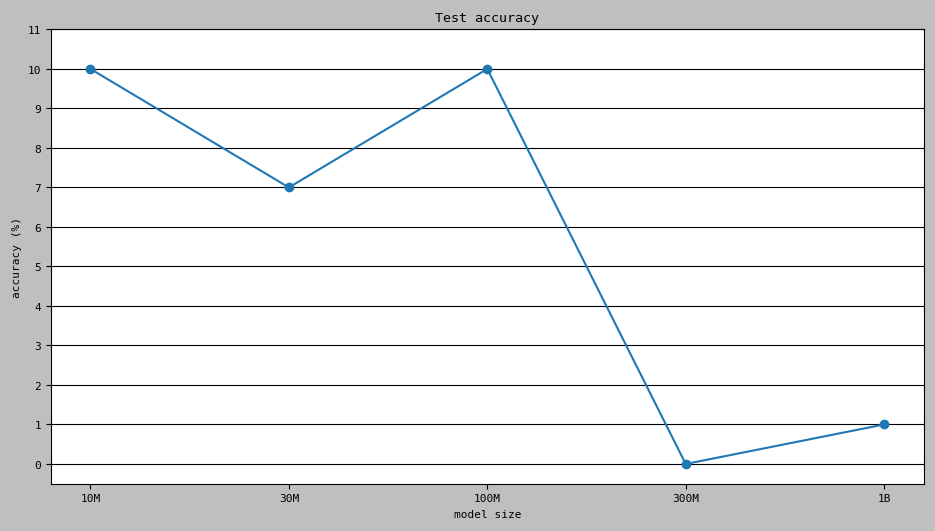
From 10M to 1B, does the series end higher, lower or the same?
lower
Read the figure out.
Title: Test accuracy
x-axis: model size, ticks 10M 30M 100M 300M 1B
y-axis: accuracy (%), ticks 0 1 2 3 4 5 6 7 8 9 10 11
Values:
10 7 10 0 1
